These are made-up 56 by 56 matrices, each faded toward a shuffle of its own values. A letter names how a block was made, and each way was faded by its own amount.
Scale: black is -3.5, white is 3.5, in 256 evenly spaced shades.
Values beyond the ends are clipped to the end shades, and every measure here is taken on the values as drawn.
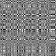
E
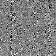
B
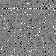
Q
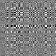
E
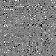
Q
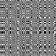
E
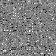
Q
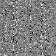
B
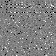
Q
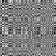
E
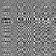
E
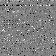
Q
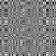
E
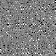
Q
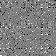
Q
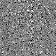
B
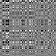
E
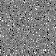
Q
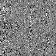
B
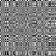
E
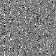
B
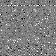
Q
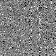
B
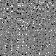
Q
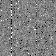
B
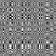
E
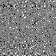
Q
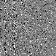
B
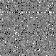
Q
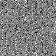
B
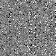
B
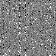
B
